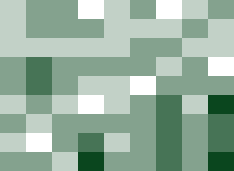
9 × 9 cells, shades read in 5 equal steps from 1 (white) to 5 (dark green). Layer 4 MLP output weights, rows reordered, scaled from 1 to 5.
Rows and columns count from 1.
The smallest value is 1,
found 6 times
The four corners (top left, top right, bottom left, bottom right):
2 3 3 5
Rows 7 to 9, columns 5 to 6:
3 3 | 2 3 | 3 3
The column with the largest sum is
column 9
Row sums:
20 22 20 25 24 24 28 26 31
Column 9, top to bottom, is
3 2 2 1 3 5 4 4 5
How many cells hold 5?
3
